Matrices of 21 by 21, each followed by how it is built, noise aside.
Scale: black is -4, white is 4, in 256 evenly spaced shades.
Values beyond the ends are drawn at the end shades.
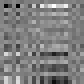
low rank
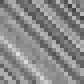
Toeplitz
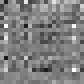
low rank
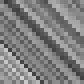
Toeplitz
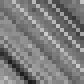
Toeplitz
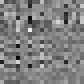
low rank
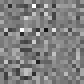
low rank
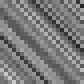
Toeplitz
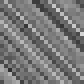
Toeplitz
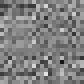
low rank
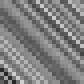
Toeplitz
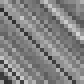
Toeplitz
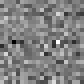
low rank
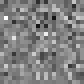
low rank
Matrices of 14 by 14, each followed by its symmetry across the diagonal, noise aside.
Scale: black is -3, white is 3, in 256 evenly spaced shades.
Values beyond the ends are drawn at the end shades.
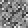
symmetric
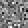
antisymmetric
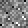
symmetric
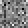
neither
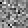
neither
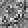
symmetric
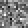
neither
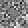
symmetric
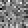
antisymmetric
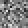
antisymmetric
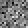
symmetric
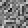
symmetric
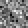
antisymmetric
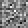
neither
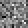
neither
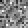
symmetric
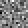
antisymmetric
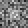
symmetric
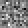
antisymmetric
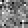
antisymmetric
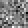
antisymmetric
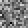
neither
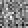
neither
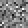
neither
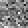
neither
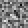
antisymmetric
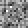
symmetric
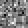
antisymmetric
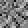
symmetric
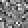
neither
